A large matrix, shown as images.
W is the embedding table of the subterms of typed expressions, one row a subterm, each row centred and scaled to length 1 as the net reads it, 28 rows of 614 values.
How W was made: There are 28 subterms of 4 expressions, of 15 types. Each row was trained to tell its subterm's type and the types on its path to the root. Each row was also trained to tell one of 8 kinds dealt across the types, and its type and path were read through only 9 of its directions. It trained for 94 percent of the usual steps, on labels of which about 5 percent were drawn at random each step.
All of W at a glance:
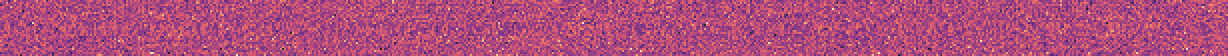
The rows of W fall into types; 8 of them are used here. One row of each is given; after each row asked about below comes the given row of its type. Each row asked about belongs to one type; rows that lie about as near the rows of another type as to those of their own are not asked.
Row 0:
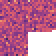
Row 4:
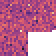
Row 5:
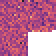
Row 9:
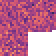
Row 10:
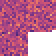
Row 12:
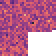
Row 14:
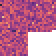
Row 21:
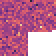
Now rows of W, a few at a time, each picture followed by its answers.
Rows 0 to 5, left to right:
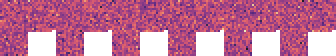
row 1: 10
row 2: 14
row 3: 5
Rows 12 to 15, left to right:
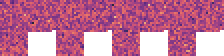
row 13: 14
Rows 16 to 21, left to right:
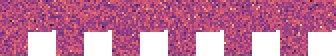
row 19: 0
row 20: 5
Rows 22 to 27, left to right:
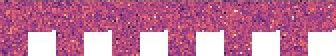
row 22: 0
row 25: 4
